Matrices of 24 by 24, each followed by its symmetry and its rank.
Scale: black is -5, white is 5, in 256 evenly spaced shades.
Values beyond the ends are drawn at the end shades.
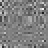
neither, rank three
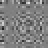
antisymmetric, rank two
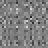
neither, rank three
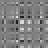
symmetric, rank one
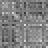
symmetric, rank three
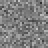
neither, full rank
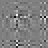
antisymmetric, rank two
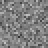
neither, full rank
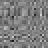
neither, rank three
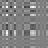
symmetric, rank one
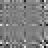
antisymmetric, rank two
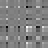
symmetric, rank one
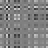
symmetric, rank one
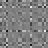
antisymmetric, rank two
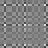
symmetric, rank one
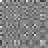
symmetric, rank three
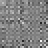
symmetric, rank three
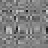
neither, rank three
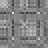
symmetric, rank three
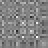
symmetric, rank three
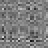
neither, rank three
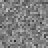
neither, full rank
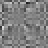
antisymmetric, rank two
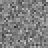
neither, full rank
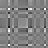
symmetric, rank one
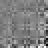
antisymmetric, rank two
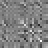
symmetric, rank three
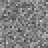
neither, full rank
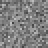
neither, full rank
